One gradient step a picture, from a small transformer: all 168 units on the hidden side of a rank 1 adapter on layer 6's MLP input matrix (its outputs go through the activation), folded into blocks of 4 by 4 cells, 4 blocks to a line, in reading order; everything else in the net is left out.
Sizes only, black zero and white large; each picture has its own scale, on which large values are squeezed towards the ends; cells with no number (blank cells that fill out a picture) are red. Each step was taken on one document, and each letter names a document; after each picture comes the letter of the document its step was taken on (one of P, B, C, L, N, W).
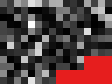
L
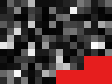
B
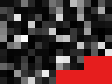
L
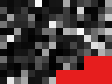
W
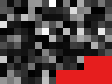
W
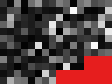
W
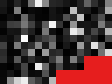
W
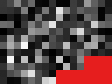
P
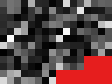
B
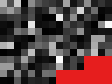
B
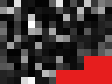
L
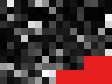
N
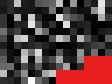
L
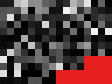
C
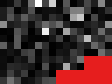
W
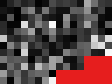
P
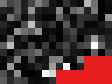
B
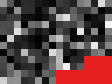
B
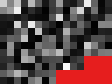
B
